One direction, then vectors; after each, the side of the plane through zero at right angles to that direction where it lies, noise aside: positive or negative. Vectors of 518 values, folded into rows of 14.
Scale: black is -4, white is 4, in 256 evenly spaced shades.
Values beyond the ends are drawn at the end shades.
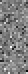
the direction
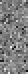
positive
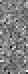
negative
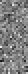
positive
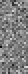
negative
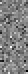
positive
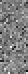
positive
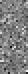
negative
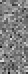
negative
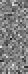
positive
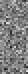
negative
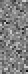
positive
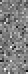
positive
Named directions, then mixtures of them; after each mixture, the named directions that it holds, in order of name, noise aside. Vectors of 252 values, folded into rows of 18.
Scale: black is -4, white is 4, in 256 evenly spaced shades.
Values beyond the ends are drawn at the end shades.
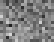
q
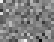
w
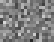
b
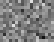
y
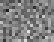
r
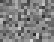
b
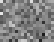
w, y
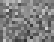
q, r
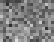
q, r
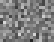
b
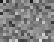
w, y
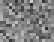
q, y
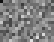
b, w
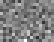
r, w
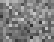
q, r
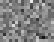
y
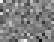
w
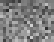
q, r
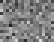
q, w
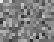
b, w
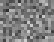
r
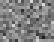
y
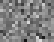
w, y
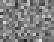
b, w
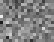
b, q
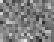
q, w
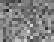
q, r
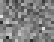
b, q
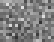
b, q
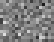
b, y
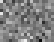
q, w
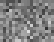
q, r
